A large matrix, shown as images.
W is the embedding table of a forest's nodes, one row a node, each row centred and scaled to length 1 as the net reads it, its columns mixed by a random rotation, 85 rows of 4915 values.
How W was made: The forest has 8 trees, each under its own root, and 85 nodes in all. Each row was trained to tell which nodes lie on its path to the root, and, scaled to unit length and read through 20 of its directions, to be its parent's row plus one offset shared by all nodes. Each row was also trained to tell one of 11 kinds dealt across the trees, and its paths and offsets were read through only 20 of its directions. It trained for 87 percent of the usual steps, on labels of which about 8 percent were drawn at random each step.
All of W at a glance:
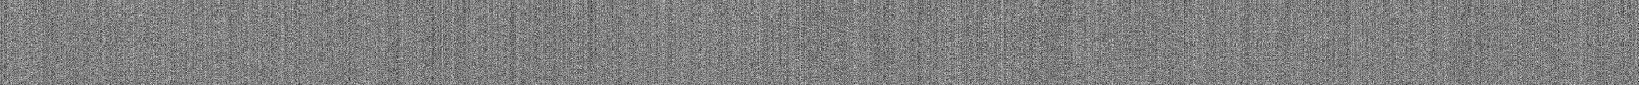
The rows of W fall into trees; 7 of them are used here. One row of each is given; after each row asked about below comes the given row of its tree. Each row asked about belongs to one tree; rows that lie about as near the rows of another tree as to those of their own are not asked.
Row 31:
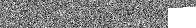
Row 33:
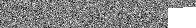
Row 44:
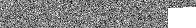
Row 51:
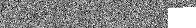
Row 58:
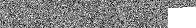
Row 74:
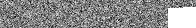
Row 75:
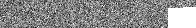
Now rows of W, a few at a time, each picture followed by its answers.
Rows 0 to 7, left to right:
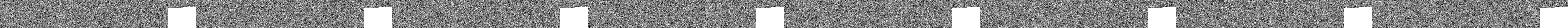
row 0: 58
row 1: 58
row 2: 44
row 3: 58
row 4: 51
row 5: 58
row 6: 74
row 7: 44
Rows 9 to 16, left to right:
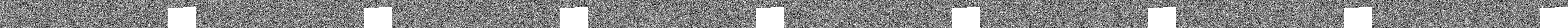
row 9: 58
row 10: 75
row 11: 58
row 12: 44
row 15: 74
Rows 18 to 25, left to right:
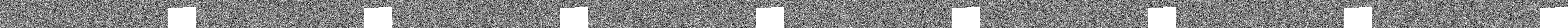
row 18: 51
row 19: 58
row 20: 31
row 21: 51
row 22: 58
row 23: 51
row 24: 33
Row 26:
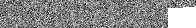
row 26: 75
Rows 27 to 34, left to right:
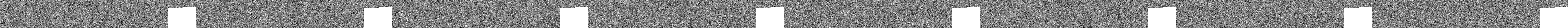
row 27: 74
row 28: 44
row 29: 33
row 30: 44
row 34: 51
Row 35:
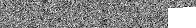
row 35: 44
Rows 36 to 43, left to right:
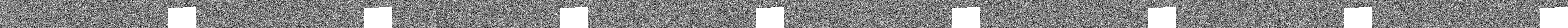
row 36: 44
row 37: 75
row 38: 51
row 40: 51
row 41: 75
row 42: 44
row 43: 58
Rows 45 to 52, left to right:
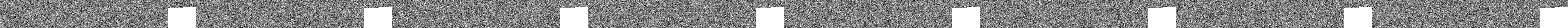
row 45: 74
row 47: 33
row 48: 44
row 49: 44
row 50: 44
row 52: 58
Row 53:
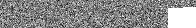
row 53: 51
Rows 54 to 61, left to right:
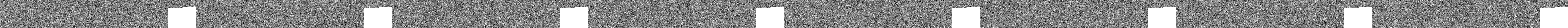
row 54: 31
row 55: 33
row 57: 44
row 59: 75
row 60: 33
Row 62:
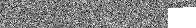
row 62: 51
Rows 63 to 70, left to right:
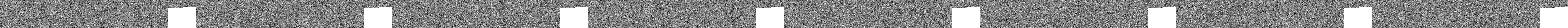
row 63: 44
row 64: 51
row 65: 33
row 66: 74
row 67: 58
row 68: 31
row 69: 51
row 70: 58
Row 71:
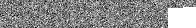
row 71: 75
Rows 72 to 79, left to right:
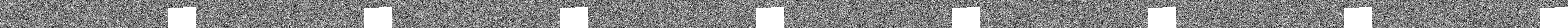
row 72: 51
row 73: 31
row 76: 74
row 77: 58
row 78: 51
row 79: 58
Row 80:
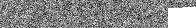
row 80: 44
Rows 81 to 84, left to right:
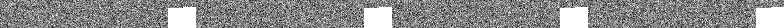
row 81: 33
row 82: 75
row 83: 75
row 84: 51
